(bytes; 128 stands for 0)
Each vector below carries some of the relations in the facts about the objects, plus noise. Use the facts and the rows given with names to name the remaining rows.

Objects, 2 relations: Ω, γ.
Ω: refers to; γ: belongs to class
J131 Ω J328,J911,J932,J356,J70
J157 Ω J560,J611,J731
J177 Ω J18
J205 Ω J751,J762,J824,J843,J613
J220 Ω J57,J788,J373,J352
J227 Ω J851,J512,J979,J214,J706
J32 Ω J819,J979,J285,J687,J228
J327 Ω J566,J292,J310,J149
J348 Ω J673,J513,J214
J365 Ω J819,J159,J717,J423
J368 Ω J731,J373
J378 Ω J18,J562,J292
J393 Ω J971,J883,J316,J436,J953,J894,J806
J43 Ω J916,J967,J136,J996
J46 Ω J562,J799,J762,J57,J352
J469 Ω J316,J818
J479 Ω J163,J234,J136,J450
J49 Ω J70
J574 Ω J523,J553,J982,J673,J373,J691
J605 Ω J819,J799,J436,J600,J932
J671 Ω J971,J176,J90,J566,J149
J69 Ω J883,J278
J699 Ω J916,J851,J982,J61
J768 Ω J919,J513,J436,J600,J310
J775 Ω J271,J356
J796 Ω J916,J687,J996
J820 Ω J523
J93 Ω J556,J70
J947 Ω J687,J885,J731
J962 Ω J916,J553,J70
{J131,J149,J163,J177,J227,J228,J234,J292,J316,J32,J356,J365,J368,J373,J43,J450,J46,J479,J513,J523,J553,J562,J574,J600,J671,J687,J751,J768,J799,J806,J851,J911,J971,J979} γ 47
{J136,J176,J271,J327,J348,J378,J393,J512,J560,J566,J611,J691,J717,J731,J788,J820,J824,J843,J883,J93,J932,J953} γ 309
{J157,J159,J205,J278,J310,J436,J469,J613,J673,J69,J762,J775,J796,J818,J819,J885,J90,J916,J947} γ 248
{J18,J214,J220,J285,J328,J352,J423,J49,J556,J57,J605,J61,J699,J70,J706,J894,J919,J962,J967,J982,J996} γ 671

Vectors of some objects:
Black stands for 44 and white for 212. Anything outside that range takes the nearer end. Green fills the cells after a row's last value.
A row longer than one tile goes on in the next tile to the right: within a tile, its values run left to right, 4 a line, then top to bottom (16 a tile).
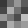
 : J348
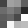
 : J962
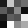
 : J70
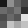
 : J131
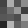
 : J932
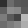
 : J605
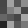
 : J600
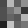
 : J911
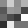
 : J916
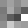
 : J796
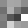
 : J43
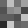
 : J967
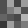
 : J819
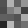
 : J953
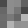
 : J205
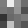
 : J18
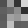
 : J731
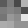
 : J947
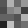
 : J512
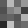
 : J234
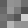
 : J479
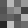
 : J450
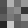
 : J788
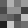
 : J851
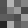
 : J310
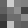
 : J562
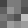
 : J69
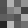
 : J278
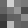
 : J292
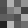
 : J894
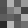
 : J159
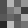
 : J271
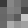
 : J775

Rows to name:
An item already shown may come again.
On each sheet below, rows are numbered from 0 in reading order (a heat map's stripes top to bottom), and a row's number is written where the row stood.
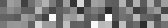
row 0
J327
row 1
J699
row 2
J731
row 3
J962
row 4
J885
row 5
J979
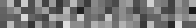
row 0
J687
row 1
J819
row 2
J574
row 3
J775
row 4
J46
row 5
J292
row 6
J373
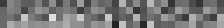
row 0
J775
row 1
J32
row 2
J157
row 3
J365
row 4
J356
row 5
J762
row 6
J768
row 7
J768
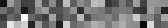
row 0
J49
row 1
J436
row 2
J556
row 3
J378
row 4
J157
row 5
J523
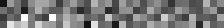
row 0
J49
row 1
J43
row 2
J220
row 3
J553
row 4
J513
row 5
J227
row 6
J768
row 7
J971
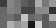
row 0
J775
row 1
J691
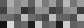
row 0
J982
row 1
J851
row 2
J61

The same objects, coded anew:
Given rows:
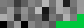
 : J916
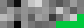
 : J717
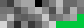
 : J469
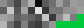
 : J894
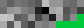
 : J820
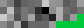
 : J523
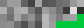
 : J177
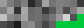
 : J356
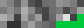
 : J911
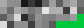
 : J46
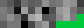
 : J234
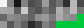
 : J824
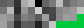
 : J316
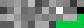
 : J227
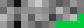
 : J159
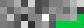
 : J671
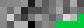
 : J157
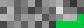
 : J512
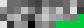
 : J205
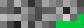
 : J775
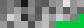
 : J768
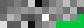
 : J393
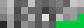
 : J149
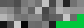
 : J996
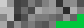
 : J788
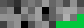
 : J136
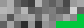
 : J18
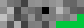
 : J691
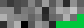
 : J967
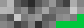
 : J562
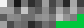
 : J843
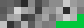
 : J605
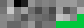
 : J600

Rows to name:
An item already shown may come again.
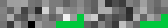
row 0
J947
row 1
J962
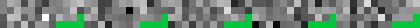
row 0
J327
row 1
J982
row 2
J851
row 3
J996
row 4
J971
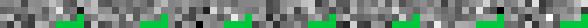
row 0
J699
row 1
J292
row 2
J947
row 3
J61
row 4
J796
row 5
J348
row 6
J671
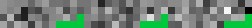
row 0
J368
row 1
J932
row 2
J227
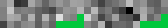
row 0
J310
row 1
J523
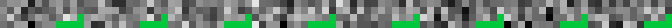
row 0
J157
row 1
J131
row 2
J673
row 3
J205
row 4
J762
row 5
J70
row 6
J916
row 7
J43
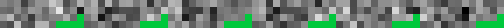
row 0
J699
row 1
J731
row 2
J373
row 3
J731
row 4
J214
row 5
J553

